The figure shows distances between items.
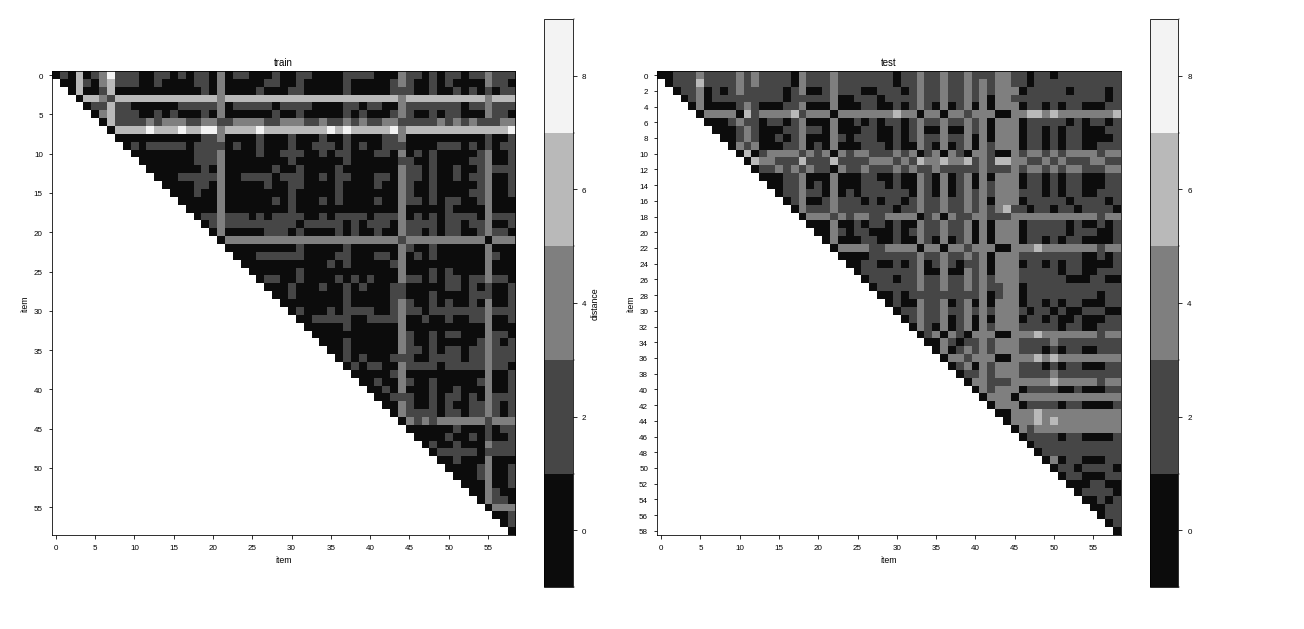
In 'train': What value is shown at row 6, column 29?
4
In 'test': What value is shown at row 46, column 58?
2
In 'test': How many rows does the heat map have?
59
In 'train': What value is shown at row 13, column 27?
2
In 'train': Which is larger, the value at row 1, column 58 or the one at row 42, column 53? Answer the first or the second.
the second
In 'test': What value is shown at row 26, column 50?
2
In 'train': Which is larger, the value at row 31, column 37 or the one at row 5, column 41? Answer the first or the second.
the first
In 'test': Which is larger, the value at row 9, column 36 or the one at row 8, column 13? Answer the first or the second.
the first
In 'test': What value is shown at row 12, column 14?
2
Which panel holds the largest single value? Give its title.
train
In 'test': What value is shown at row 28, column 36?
2
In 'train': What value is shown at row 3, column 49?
6
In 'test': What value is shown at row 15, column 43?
4
